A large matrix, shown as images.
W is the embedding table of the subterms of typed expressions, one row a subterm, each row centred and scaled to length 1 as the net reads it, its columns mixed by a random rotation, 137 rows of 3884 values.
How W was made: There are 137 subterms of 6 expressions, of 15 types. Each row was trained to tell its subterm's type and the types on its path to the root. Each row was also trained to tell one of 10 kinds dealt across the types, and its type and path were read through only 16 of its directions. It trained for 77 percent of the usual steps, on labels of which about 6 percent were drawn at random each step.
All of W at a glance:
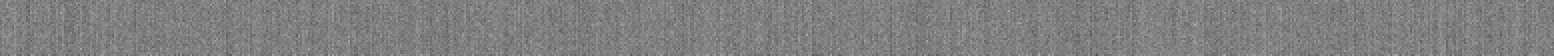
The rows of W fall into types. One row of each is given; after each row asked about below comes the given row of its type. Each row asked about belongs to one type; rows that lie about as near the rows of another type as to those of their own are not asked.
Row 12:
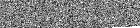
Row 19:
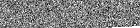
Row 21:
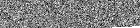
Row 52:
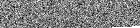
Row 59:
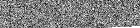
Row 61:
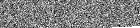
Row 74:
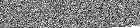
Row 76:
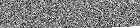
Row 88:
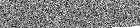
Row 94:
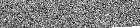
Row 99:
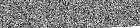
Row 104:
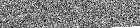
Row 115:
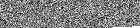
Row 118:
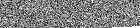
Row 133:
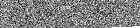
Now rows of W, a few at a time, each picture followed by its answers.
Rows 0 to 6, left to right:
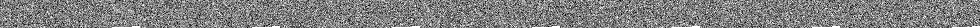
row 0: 104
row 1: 94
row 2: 133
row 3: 19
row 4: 88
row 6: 94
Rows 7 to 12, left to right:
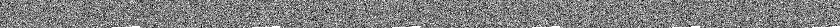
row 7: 76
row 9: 19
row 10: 19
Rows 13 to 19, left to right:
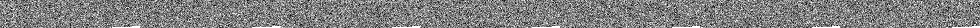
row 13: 59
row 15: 133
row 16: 19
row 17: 118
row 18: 94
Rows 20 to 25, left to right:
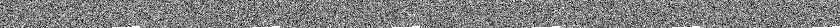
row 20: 59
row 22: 88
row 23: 133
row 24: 21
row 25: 21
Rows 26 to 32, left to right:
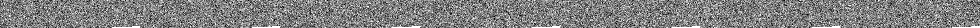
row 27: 133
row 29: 12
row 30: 133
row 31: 21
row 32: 52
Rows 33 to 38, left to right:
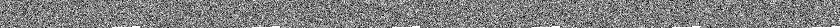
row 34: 133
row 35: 118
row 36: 76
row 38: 52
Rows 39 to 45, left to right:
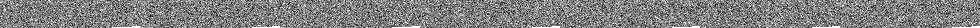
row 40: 133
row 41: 76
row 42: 52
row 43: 21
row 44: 94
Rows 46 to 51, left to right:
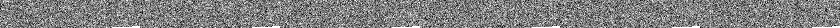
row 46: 99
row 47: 12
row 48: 12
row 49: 99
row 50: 118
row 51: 12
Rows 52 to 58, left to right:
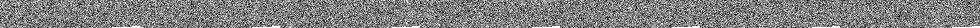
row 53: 52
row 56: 99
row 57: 94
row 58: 61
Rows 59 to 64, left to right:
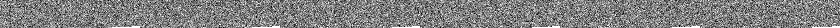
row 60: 21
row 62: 94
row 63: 61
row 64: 104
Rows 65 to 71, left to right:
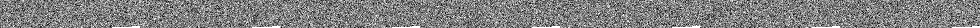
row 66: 88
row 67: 19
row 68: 94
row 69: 118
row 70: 12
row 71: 104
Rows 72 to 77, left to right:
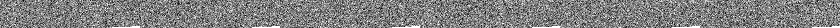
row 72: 52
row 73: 115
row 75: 19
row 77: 94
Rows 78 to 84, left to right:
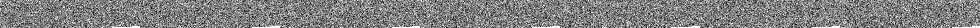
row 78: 88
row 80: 12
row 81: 88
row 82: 76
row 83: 12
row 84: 88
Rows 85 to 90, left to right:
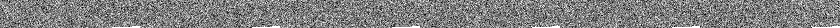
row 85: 21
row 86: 12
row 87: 74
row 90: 88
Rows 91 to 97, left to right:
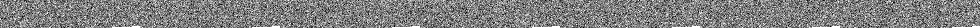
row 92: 52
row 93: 74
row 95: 94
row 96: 59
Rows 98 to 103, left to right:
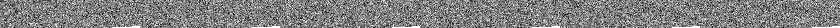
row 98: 19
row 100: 99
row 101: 52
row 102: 118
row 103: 118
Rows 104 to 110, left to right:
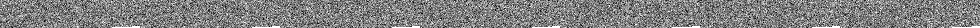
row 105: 104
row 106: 104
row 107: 99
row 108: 133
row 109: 118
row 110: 88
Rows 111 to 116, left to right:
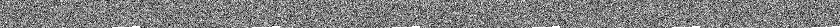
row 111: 99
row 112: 19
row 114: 99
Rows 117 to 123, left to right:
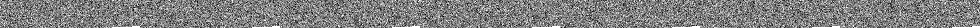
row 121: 19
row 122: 21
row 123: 21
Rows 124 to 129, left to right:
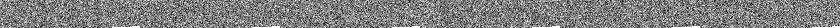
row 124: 12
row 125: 74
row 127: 88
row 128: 76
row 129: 104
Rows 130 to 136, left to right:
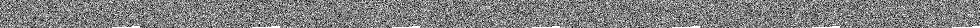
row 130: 74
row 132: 61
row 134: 118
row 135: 133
